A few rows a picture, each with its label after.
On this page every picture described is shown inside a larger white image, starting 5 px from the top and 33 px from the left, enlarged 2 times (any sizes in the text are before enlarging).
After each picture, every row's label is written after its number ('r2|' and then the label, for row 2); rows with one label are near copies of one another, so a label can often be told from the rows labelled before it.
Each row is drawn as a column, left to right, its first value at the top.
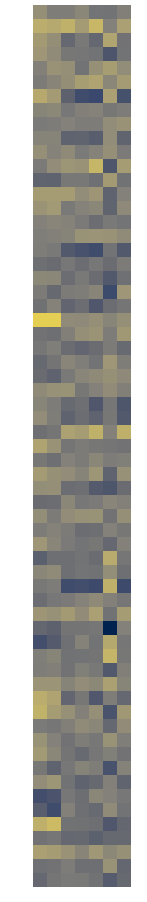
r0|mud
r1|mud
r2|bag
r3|bag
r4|bag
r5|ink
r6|bag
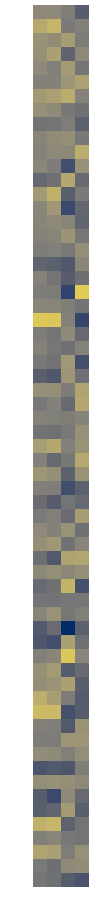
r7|mud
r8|mud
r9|ink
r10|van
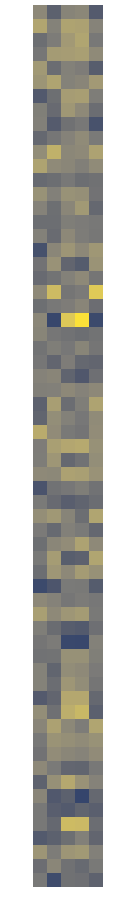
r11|bag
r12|van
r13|mud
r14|mud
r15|van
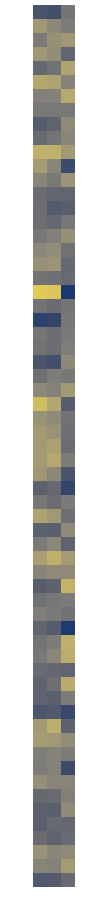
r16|van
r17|van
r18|ink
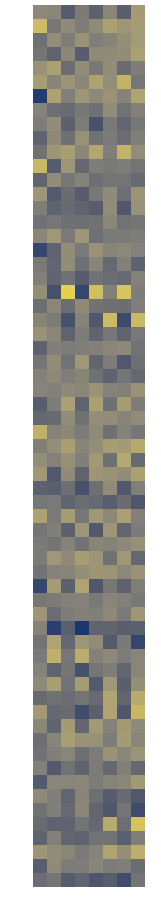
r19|bag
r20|ink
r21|van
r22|ink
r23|van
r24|mud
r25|van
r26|mud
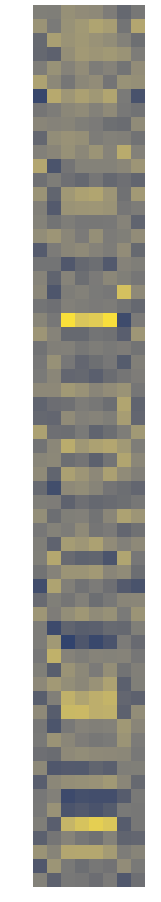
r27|bag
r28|ink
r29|mud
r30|mud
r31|mud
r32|mud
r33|van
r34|bag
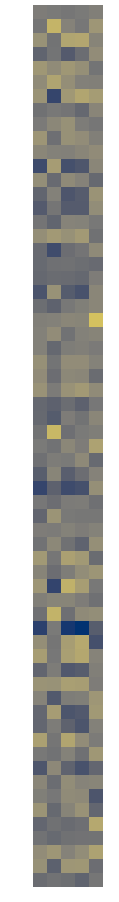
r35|ink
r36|bag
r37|ink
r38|ink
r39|mud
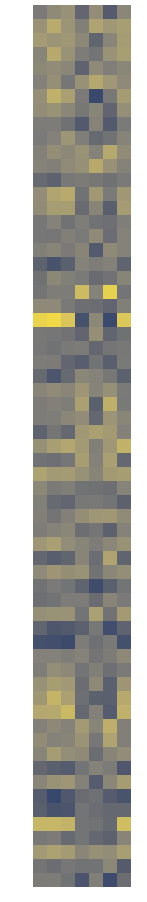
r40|mud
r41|mud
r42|mud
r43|van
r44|bag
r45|van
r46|mud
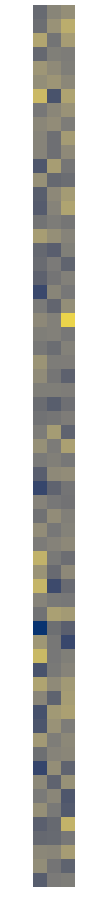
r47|ink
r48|bag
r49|mud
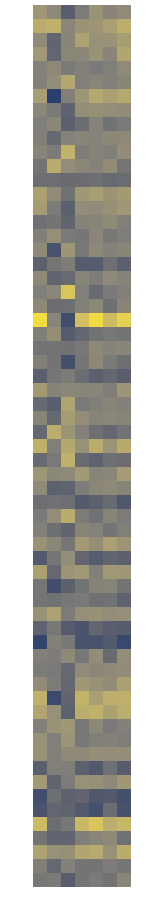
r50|mud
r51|bag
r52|van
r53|mud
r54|mud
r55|mud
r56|mud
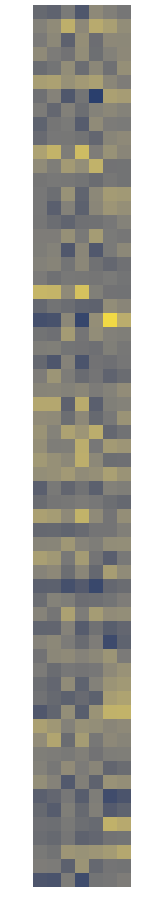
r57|van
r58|van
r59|bag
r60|van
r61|bag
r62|mud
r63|mud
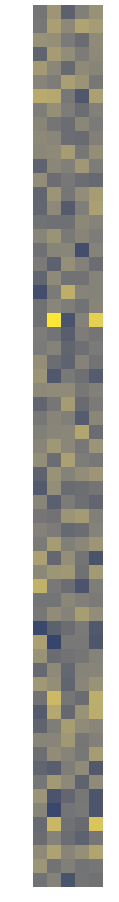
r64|ink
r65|mud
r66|van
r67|bag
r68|mud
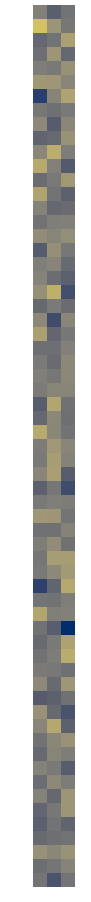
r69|bag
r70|van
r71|ink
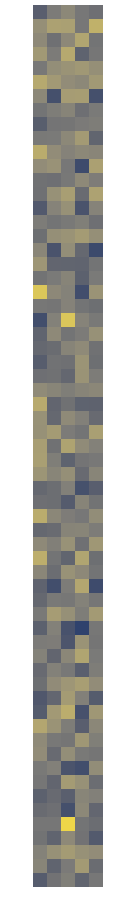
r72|van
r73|bag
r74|mud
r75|ink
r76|bag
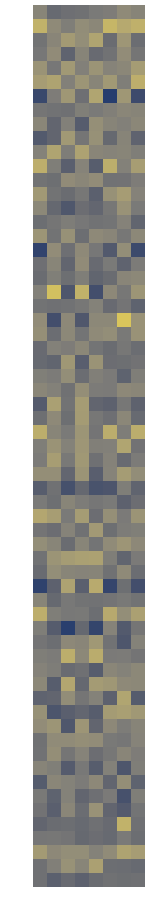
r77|bag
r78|van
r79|ink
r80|van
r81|ink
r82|bag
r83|mud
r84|bag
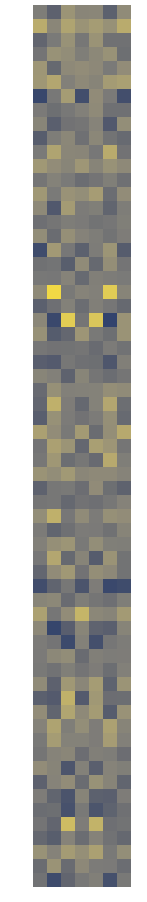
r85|bag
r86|van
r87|mud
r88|bag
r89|mud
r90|van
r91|bag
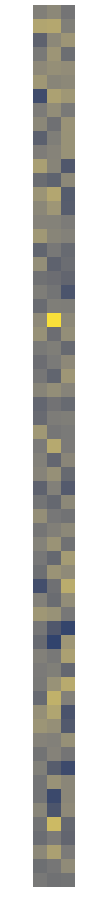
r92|bag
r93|mud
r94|ink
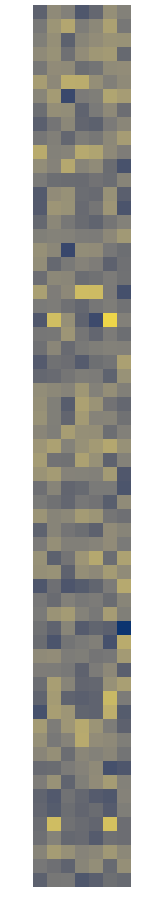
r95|van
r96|mud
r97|bag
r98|van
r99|van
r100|mud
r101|ink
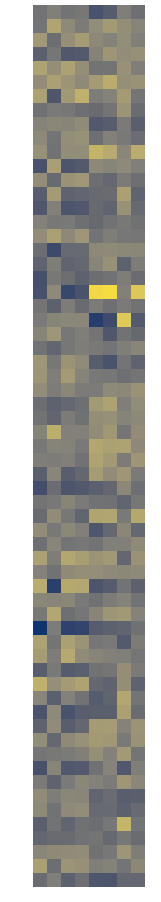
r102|ink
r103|bag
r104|ink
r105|ink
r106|van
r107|van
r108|mud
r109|van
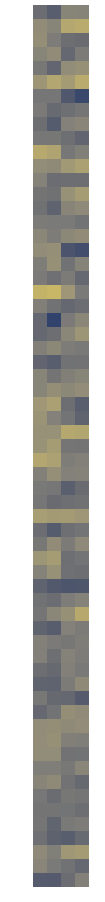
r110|van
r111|van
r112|bag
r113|bag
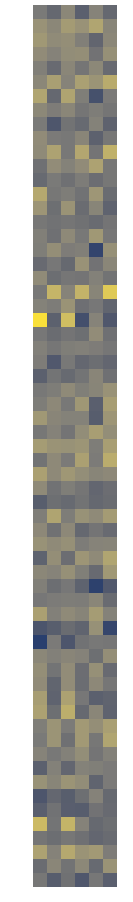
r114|mud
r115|van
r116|mud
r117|van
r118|bag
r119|van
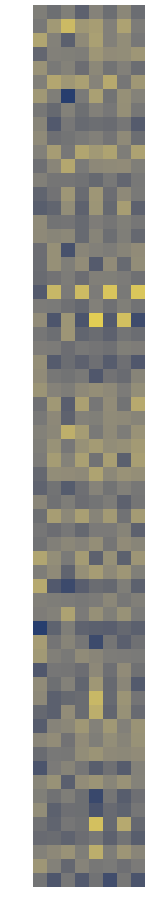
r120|ink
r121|van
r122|bag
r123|van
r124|mud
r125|van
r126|mud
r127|van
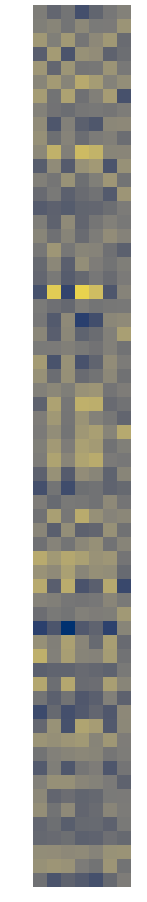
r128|ink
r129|van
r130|ink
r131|van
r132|van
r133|ink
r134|bag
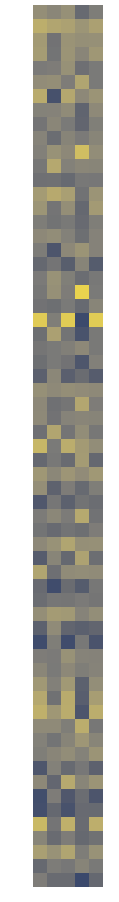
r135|mud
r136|bag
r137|mud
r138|van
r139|mud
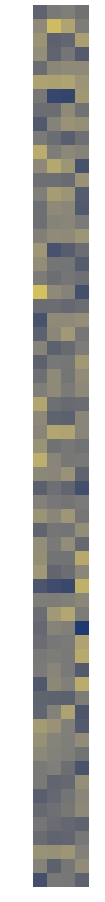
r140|van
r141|bag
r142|bag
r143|ink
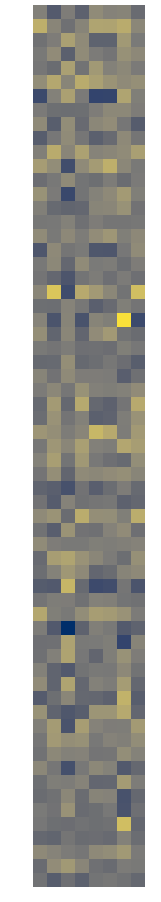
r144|bag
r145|van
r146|ink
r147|van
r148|bag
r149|bag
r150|mud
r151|van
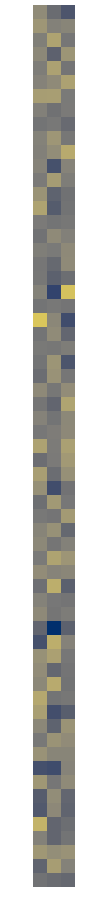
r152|mud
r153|ink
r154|van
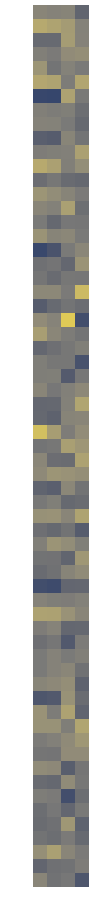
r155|bag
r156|bag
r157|mud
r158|van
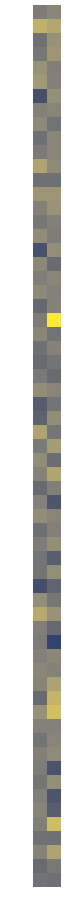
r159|bag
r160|mud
